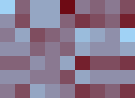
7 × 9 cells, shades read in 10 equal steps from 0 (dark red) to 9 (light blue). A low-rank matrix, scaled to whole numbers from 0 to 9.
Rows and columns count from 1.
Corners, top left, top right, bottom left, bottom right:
9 3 5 2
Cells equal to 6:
13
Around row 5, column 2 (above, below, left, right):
6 6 4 6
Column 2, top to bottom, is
4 3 7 6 4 6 3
